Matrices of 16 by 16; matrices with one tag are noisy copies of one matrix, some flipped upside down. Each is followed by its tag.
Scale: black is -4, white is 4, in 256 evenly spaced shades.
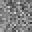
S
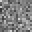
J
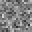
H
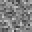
H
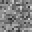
H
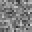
H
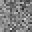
S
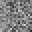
S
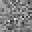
S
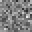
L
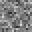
H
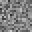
J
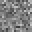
H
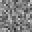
L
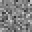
L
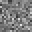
J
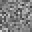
J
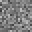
J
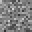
S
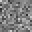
J
